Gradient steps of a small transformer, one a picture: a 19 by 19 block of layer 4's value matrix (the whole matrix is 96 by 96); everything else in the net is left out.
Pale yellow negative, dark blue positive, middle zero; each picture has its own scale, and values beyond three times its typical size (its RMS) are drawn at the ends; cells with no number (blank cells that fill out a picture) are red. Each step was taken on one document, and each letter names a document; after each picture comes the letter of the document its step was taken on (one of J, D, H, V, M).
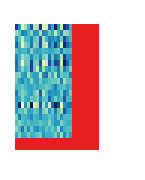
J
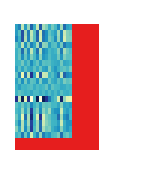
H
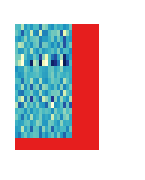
J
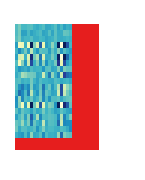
J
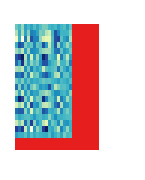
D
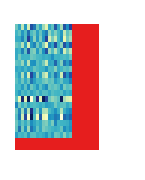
H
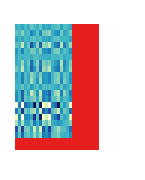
D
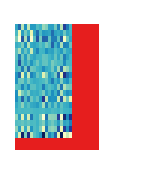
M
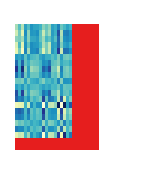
D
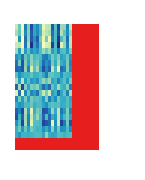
D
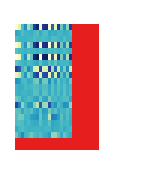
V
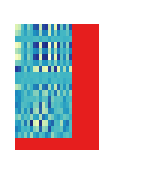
V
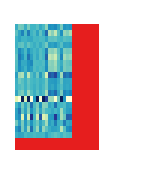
H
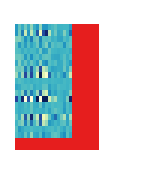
H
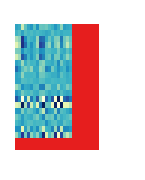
M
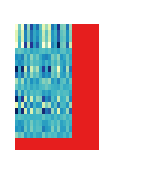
D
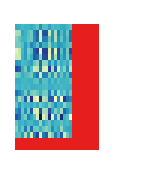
V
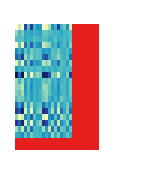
D
